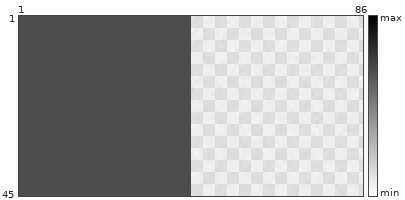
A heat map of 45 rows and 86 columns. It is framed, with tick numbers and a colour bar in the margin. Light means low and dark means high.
The table splits into one row of 2 panels. Panel 1,1: high, flat. Panel 1,2: very low, checkered, faint in contrast.
